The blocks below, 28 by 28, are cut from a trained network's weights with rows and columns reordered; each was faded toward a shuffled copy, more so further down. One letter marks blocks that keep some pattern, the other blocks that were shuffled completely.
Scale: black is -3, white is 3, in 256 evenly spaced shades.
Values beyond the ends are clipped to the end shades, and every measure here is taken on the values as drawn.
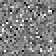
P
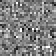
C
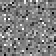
P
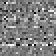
C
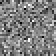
C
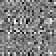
C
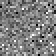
P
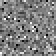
P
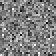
P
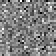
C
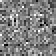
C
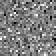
P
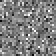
P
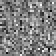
C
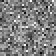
P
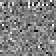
C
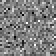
P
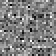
C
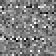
C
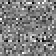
C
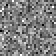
P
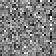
C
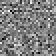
C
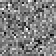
P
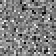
P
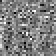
C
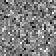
P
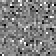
P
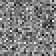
P
